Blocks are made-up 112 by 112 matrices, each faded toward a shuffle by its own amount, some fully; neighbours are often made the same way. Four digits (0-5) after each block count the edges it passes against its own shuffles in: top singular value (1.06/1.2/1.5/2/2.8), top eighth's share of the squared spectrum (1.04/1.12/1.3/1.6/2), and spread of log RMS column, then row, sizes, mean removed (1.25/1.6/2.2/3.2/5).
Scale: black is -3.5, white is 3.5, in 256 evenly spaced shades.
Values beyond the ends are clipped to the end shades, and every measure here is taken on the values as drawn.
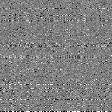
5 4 1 4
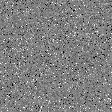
1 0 0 0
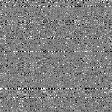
4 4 1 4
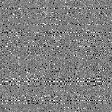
4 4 2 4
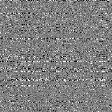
4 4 2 4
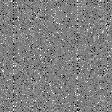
4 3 2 1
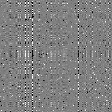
5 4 3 2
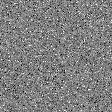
0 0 0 0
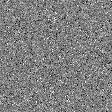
0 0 1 0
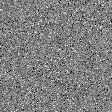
0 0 0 0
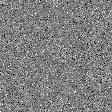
0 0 0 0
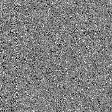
1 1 2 0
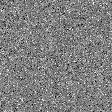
0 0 0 0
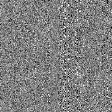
1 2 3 0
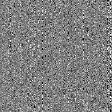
2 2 4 0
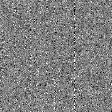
2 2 3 0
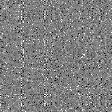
4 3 3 1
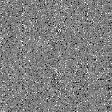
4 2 2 1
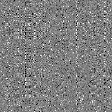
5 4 3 2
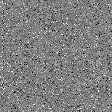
3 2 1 0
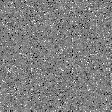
3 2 1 0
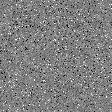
3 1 1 0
